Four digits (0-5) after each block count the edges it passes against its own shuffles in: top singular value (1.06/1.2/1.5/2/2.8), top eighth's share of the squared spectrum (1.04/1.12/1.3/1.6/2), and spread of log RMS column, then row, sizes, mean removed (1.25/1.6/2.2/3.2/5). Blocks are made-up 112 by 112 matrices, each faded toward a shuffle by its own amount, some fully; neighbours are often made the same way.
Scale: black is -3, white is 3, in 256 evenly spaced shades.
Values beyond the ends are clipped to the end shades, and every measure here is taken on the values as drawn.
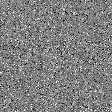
0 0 0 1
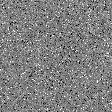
0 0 0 0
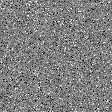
0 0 0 0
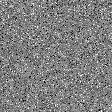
0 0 0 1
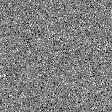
0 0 0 1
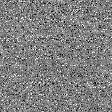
1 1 0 3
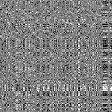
5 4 3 3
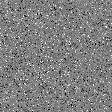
2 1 0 0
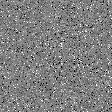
3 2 1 0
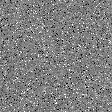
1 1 0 0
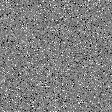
0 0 0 0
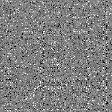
4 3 3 2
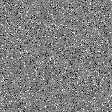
2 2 1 0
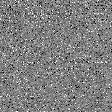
3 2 0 1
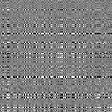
5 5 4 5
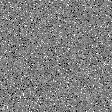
2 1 0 0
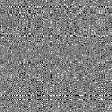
5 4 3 3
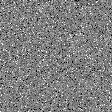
3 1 0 0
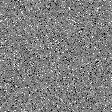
0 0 0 0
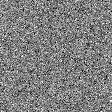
0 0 0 0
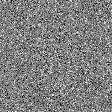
0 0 1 0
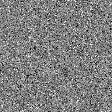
0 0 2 0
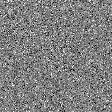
0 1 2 0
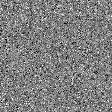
0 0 1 0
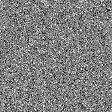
0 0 1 0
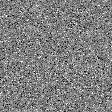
0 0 0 1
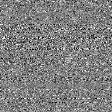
1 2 0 4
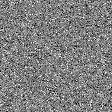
0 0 0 0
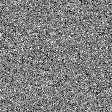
0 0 0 1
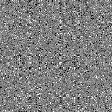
4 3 2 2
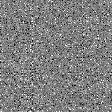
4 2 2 1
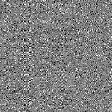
4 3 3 2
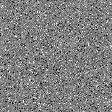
3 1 0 0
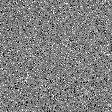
1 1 0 0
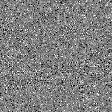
3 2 0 2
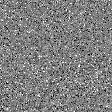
3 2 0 1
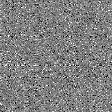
4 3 1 2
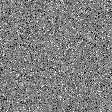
2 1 0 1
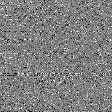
3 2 0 2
